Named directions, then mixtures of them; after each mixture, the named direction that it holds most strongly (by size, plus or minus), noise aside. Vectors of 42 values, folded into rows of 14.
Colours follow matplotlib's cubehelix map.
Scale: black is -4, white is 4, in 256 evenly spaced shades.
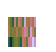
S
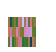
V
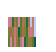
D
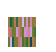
V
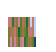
D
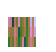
D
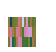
V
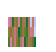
D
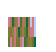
D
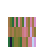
S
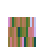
D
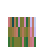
D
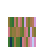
S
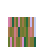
D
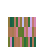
V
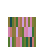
V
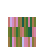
V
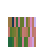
S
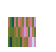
S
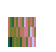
S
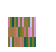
D
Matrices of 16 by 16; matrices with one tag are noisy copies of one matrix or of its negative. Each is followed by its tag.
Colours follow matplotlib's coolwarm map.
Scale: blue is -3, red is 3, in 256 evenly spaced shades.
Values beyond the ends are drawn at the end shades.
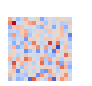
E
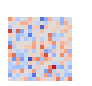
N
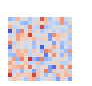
N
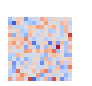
E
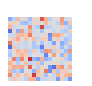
N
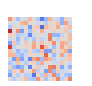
N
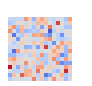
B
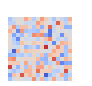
B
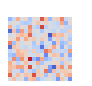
N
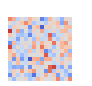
N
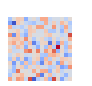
E
